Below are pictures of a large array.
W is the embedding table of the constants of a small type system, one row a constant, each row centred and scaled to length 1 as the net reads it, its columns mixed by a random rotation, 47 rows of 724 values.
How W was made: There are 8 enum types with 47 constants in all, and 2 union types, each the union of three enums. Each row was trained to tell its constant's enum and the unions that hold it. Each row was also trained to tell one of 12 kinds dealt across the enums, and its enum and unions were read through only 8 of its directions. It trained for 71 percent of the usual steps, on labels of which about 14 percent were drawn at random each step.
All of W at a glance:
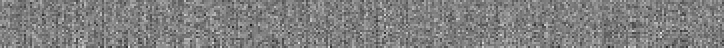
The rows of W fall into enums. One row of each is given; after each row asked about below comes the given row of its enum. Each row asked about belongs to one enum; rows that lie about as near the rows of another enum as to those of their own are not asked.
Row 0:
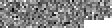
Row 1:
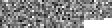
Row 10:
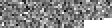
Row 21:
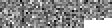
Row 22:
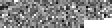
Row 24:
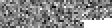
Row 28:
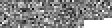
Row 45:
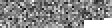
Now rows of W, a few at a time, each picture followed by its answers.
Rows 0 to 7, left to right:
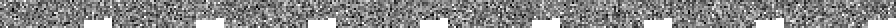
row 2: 10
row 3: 21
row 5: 24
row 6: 24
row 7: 1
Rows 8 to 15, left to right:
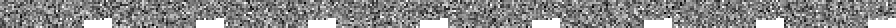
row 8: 24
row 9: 22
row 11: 0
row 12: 0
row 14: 22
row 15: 22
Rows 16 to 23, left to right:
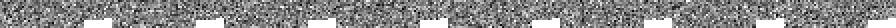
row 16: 1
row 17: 28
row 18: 21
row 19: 22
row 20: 22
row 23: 28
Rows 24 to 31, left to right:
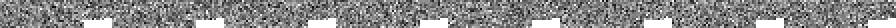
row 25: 24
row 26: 1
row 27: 45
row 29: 1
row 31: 0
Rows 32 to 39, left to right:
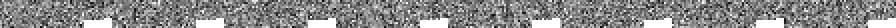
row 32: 28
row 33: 28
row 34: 21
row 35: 24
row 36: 24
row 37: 28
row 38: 21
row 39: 1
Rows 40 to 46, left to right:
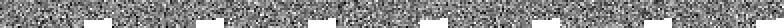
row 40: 0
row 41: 21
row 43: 1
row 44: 21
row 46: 0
